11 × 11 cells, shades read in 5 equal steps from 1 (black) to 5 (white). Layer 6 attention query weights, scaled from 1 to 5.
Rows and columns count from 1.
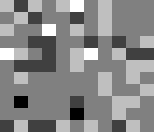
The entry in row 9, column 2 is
1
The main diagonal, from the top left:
4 4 3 2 3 4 3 4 4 3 3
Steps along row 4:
same down same up same down up down up up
